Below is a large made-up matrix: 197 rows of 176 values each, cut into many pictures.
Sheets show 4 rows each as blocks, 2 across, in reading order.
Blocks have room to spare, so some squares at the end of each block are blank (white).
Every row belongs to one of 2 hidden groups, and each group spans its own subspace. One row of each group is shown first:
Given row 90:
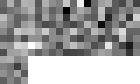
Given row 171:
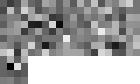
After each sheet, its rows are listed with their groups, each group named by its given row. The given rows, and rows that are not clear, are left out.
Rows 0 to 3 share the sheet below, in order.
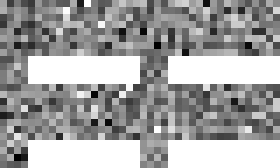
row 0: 90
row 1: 90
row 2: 171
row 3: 90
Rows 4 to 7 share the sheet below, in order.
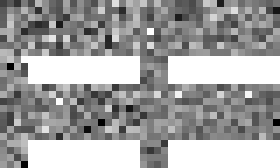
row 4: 171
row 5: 171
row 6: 171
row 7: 171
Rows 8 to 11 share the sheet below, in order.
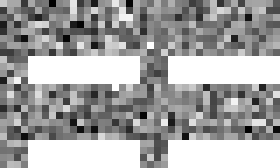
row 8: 171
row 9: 171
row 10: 171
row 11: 90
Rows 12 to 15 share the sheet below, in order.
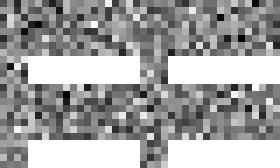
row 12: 171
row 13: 171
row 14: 90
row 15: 171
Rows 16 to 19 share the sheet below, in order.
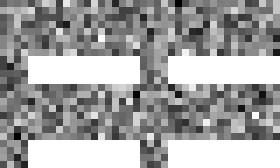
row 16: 171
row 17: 90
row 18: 171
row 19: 171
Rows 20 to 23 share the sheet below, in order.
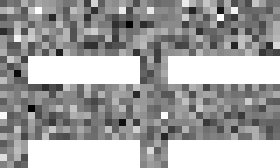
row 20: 171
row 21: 171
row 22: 90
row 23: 171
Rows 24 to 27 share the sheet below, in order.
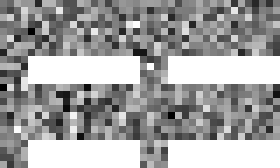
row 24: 171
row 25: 171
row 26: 90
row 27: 90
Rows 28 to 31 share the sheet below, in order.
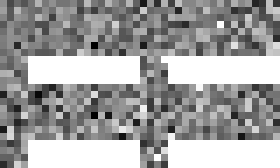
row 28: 90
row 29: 171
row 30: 171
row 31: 171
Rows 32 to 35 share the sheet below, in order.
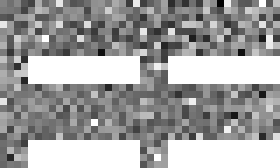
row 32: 171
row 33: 90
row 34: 171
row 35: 171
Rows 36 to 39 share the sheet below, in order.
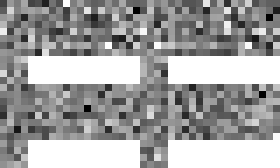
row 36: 90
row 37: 90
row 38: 90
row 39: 171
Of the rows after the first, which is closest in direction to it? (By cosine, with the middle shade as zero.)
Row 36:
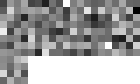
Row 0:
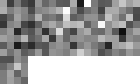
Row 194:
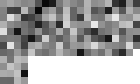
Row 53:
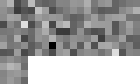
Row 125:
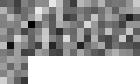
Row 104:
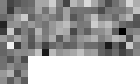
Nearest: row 194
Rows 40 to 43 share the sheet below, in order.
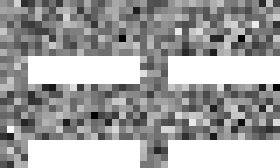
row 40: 90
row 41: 90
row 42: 171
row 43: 90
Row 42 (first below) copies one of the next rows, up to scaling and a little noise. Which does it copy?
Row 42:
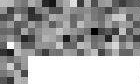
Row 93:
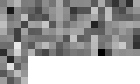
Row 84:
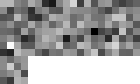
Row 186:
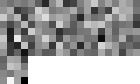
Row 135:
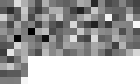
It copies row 84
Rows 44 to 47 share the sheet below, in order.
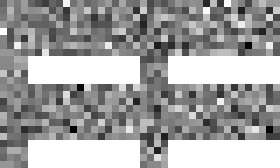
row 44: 90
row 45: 90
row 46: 90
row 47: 171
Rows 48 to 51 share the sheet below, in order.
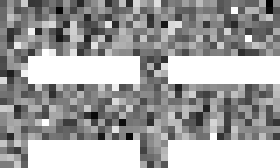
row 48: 90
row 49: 171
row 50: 171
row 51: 90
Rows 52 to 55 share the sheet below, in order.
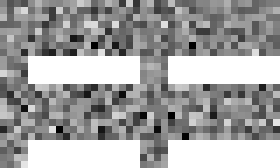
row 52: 90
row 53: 171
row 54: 171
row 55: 90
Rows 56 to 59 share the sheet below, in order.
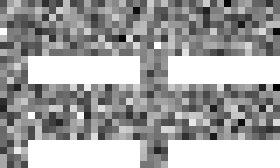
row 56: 90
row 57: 90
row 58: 90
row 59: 90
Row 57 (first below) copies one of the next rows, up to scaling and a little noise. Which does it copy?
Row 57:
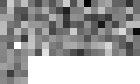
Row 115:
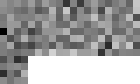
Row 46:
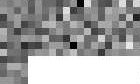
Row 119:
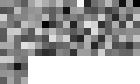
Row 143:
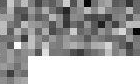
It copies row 143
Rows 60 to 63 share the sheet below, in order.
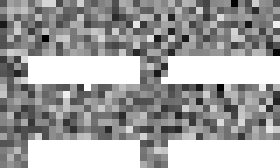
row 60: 171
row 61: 171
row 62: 90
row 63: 90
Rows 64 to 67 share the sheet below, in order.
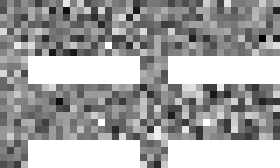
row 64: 90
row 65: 90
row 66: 171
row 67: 171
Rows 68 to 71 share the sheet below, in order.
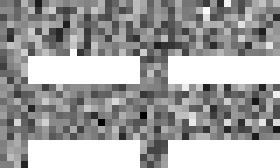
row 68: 90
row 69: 90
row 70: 171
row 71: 90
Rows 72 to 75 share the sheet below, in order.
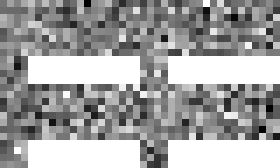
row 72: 90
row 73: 90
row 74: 90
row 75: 171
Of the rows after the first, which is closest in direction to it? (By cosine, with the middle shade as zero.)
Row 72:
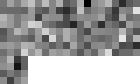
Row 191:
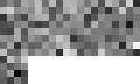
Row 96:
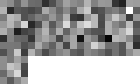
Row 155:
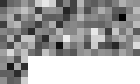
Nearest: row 155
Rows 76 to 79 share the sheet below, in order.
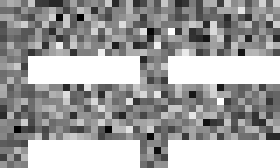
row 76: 171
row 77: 90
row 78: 90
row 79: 171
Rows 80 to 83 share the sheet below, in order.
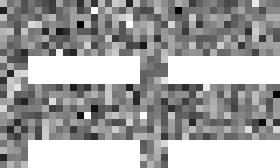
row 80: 171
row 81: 171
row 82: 90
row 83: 90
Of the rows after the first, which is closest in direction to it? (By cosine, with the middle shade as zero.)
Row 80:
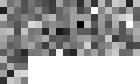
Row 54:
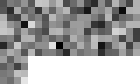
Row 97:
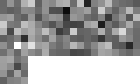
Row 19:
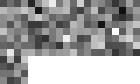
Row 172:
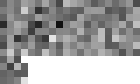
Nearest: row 54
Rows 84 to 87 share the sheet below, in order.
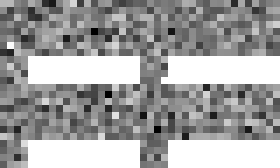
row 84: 171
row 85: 171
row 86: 171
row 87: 90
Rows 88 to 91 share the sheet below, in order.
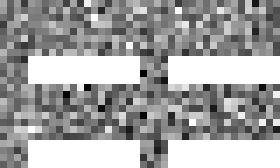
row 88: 90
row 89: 171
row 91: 90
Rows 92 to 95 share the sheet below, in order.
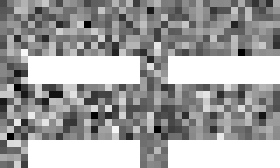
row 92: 171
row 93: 171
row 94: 171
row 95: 90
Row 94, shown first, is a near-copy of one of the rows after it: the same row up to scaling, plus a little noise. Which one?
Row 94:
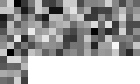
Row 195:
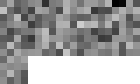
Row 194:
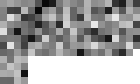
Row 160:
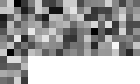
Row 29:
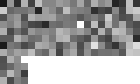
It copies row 160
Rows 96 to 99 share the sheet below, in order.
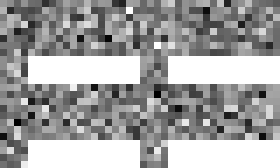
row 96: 171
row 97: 90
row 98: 171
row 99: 171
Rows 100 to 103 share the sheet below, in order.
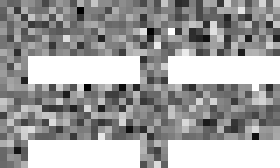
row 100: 171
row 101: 90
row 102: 90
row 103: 171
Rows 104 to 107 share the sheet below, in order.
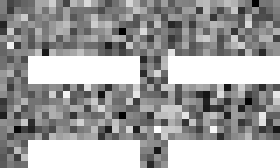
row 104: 90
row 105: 171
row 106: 90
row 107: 90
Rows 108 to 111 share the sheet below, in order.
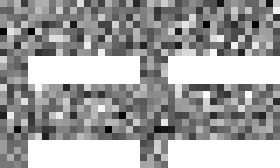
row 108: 90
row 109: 90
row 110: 90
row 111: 90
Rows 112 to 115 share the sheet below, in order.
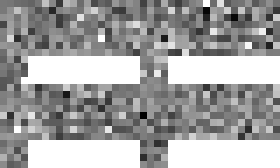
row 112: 171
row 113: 90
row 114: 90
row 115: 90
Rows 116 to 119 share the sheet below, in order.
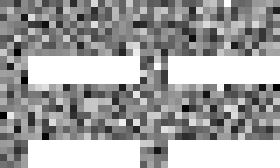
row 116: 171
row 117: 90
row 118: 90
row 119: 90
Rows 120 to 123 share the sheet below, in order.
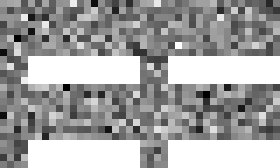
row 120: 171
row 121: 171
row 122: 90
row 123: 90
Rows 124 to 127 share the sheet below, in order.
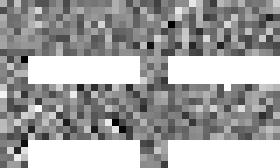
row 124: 171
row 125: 171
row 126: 171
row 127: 90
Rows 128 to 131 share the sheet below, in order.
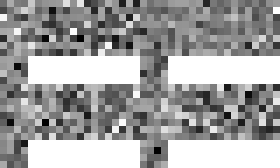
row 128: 90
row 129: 90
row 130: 90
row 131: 90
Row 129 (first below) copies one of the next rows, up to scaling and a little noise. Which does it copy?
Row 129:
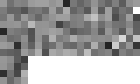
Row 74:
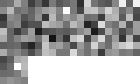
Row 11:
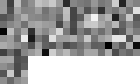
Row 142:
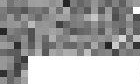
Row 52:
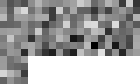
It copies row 142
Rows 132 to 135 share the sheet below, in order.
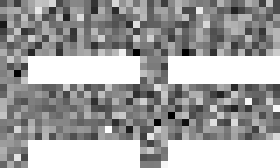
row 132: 171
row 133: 90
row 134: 90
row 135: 171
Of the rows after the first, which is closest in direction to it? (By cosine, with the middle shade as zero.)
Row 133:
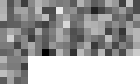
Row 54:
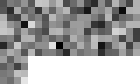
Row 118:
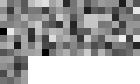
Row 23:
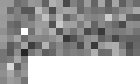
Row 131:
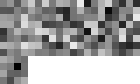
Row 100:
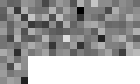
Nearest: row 118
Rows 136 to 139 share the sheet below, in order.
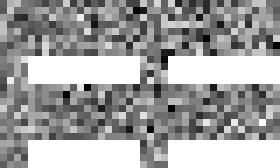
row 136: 90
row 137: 171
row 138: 90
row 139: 171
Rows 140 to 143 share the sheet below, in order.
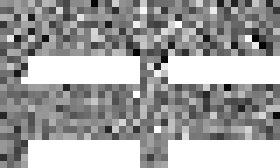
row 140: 171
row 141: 171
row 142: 90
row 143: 90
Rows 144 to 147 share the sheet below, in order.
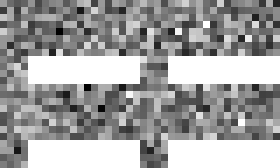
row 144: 171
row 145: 90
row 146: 90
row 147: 171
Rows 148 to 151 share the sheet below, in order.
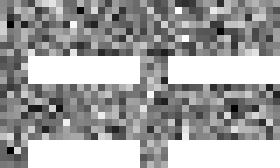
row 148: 171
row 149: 171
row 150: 171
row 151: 90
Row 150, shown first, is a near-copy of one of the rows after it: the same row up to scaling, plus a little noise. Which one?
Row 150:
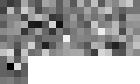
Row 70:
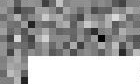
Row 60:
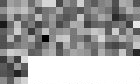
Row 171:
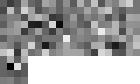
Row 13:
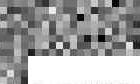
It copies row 171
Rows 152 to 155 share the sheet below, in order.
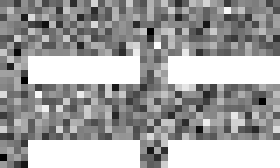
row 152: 171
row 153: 90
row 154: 171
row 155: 171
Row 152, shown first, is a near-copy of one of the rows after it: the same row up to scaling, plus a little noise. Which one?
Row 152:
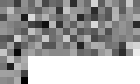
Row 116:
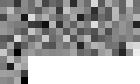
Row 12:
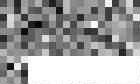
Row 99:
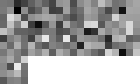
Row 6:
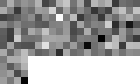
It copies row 116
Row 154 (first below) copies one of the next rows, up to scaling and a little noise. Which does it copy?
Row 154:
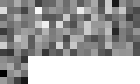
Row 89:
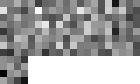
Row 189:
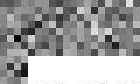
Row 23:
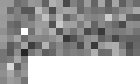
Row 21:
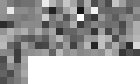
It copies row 89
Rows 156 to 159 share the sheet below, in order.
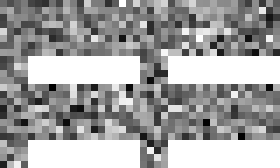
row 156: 90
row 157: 171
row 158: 171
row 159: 171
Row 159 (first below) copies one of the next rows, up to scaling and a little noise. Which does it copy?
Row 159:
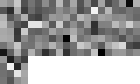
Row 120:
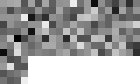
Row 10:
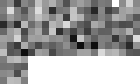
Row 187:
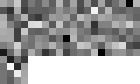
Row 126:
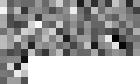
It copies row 187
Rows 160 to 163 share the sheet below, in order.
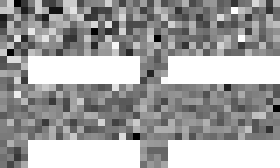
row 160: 171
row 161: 171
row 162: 171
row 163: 90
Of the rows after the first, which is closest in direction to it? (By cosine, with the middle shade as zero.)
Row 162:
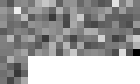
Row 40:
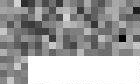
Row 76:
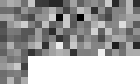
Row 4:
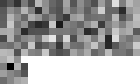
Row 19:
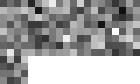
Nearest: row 19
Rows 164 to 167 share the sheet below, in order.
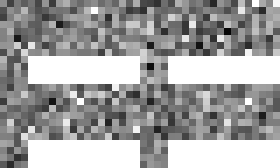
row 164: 171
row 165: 171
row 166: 171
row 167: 90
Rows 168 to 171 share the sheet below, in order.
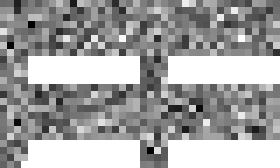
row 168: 171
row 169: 171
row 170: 171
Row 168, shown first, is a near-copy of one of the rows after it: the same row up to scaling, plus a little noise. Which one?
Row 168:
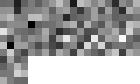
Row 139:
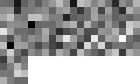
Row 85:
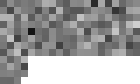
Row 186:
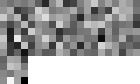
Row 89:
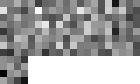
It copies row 139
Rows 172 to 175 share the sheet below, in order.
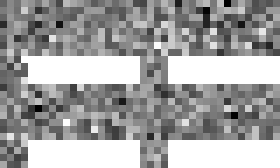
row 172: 171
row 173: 90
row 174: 171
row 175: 171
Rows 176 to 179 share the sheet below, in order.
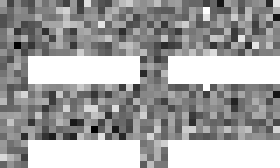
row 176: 90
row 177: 90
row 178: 90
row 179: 90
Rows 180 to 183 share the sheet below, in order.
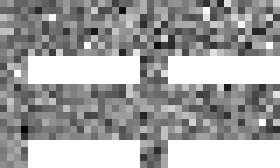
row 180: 171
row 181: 90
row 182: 171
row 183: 90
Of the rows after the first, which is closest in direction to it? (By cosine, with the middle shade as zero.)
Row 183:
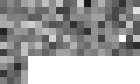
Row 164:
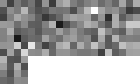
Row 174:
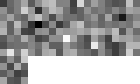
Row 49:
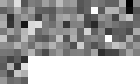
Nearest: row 174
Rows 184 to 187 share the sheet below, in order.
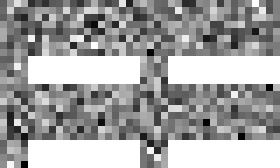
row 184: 90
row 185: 171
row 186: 171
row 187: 171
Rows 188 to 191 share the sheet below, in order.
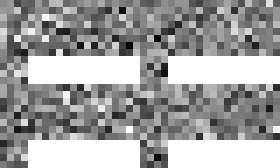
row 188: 171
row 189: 171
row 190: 90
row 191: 171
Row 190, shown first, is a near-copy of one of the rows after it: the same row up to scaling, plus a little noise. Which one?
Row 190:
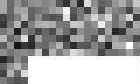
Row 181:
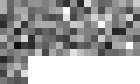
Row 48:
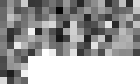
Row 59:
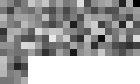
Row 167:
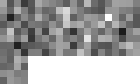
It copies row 181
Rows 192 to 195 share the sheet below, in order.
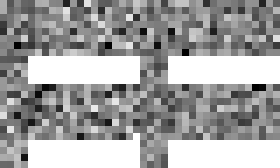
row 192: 90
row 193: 90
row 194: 171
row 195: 171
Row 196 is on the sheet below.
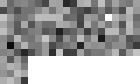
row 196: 171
